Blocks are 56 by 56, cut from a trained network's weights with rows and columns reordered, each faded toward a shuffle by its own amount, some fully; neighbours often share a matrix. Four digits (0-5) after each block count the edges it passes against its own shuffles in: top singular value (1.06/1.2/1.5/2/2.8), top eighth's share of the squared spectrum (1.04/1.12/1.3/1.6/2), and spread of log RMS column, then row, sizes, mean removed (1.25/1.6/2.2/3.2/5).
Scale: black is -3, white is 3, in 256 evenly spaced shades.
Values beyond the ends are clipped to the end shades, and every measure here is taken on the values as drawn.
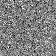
0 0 0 0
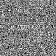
3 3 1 2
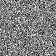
0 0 0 0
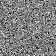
0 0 0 0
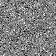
0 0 0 0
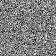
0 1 0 0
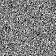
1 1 0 0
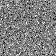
0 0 0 0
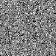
2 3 1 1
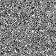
1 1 0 1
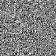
2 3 1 1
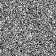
2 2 0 0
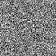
3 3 1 1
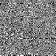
3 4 0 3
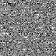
3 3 1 2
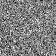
1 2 0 0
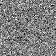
1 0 0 0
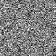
3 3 2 1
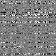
3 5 2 4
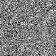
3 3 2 2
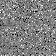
2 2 0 2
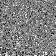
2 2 1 1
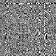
3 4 2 2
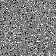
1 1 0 0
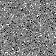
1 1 0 0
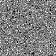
2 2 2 0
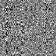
3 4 2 1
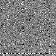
3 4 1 2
